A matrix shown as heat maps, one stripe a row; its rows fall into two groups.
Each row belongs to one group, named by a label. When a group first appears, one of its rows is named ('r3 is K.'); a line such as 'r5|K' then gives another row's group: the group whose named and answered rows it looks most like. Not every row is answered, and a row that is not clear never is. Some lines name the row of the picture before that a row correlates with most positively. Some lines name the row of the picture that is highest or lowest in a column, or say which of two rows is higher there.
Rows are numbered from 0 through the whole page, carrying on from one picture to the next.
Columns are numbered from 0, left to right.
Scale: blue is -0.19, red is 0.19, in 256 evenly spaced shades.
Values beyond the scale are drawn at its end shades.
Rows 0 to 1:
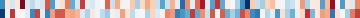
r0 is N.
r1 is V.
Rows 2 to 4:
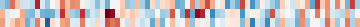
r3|N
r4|N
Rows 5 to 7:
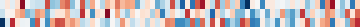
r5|N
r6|N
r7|V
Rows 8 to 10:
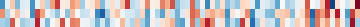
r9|V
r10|V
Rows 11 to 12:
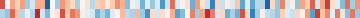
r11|N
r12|V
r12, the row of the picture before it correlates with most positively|10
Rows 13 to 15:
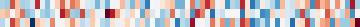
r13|V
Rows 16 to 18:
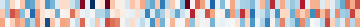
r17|V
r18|N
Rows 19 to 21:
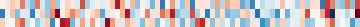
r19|N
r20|V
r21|N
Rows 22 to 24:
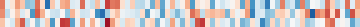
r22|N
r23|V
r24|N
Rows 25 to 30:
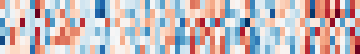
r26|V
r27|N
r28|V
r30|V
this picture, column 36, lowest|27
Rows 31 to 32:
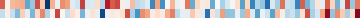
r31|N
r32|V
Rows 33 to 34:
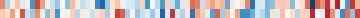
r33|V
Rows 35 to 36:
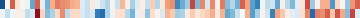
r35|V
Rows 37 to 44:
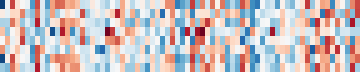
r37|V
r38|N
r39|V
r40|N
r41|N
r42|V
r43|V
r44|V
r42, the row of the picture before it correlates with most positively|36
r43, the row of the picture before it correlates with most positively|35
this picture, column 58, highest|40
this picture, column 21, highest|40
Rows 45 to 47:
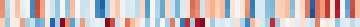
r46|V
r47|N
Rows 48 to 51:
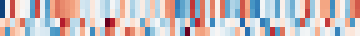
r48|V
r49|V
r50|N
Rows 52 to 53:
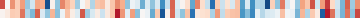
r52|N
